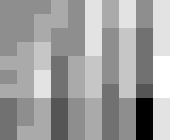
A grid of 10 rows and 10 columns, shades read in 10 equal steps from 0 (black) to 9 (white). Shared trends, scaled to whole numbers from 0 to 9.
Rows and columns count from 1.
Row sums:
61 62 58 60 61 61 60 46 46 47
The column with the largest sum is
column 10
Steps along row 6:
up up down up up down up down up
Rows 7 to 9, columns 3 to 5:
8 4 6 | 6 3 5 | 6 3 5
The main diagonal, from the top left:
5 5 6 5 6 7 4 5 0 8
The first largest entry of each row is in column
6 6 6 6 10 10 10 10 10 10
